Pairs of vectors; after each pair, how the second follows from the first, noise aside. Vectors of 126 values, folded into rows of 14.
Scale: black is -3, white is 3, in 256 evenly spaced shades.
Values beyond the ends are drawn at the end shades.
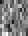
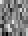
negated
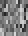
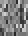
negated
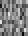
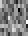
shuffled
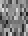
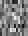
shuffled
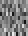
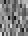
shuffled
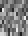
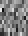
negated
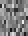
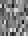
negated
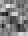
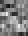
negated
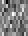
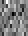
negated
